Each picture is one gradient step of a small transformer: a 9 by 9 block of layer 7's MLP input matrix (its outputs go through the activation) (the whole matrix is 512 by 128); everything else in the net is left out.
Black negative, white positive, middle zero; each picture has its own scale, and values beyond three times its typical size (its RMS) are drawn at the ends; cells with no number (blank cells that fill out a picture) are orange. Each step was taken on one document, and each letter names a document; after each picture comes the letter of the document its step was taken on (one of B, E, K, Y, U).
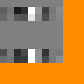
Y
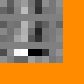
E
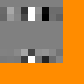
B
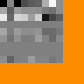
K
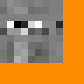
E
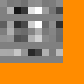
E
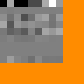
K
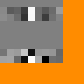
B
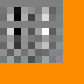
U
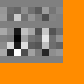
U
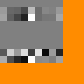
B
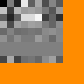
K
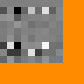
U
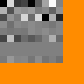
K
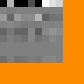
K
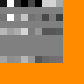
K
